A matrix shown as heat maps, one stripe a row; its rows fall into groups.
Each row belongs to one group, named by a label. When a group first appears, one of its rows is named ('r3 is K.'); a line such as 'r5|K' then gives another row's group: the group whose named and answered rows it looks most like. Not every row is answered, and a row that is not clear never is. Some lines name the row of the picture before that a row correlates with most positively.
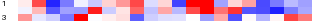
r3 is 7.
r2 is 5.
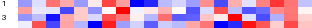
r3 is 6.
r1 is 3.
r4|3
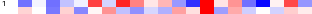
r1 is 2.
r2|3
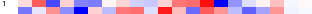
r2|2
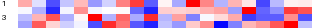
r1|5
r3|2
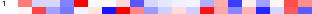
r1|7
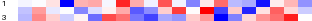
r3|3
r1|2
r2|3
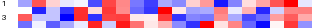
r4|2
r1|3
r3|7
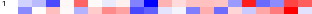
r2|3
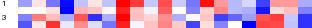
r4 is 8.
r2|2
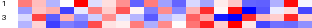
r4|5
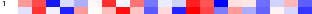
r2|5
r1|5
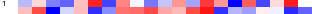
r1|2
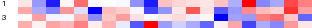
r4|7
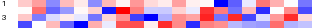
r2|2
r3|3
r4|2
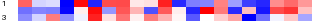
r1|7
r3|2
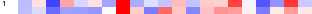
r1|6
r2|6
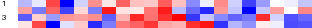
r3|8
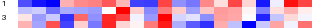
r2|6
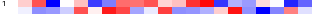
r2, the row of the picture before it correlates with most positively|3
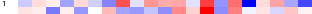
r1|8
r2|3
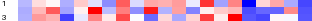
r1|8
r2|2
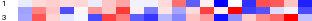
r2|5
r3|3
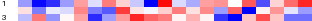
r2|8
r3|8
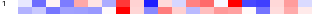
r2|6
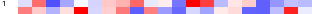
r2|7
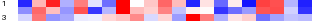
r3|5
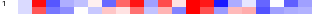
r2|5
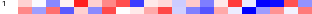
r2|7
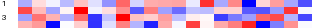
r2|7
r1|8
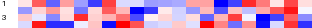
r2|3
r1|3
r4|2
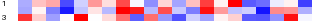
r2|2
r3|7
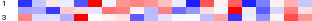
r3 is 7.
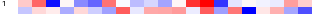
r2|8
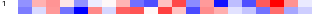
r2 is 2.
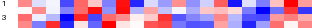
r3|7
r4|7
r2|2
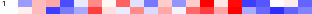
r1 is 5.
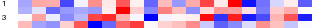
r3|5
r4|8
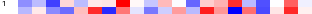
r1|6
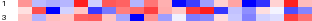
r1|7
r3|7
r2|8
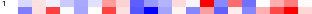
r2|3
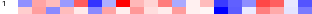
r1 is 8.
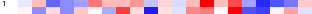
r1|5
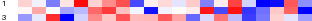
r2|5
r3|2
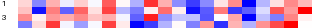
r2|7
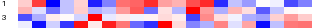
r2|5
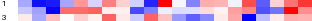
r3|7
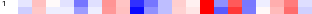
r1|3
